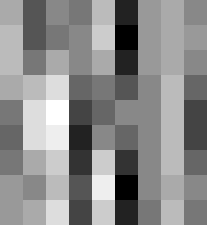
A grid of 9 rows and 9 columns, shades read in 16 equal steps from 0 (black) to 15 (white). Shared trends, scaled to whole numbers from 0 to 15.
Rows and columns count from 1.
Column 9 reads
8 9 8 6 4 4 6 8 7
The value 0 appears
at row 2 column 6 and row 8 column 6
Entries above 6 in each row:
7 7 8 6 6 5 6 7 7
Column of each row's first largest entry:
5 5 1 3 3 3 3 5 3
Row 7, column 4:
3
